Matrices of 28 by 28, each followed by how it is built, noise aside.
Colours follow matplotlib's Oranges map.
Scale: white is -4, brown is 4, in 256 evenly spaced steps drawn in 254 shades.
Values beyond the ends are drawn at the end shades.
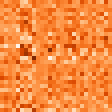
low rank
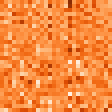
low rank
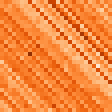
Toeplitz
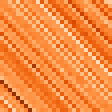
Toeplitz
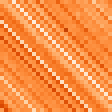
Toeplitz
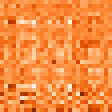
low rank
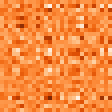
low rank
